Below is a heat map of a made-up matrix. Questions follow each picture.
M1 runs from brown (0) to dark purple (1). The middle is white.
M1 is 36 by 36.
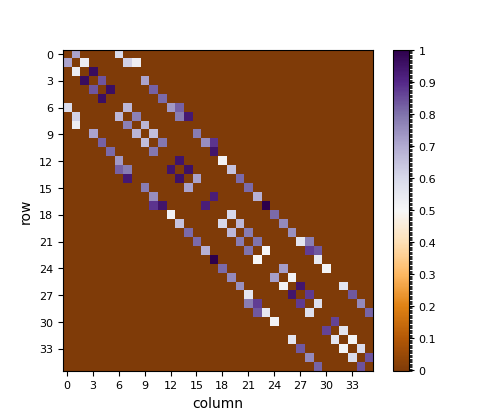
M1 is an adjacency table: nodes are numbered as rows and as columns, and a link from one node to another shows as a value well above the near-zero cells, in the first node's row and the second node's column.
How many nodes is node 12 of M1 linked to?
3
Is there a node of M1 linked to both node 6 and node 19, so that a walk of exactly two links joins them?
yes
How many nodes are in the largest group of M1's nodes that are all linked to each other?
3
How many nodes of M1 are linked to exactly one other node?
0
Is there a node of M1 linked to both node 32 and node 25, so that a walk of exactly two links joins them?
yes
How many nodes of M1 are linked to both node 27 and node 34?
2
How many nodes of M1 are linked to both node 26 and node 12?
0
